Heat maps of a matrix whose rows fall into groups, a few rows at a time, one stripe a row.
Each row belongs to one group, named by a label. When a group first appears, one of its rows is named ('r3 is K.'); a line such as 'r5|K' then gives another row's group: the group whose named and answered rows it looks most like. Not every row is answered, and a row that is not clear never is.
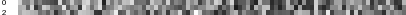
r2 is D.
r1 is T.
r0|T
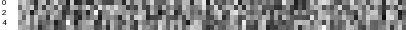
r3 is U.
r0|U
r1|T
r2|U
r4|D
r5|D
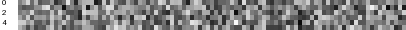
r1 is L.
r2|T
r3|U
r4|D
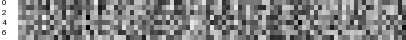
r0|U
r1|U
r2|U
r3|L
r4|D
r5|L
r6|U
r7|T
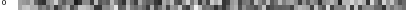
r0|U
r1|D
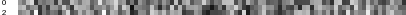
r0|T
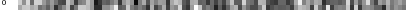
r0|D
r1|D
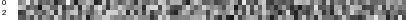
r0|D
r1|T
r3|L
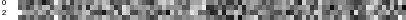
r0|L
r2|D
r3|L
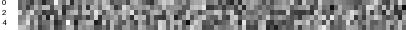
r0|L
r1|L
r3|U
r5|D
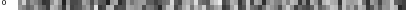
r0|U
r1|U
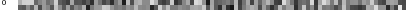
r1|L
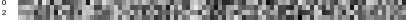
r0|L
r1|D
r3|D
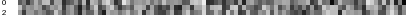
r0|L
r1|U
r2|U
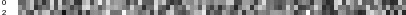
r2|L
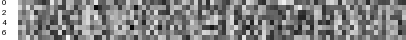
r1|D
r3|T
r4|T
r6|T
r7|D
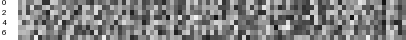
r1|T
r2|U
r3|D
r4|T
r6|U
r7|D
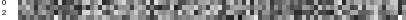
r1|U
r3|L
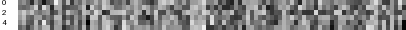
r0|L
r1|L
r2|T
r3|L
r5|L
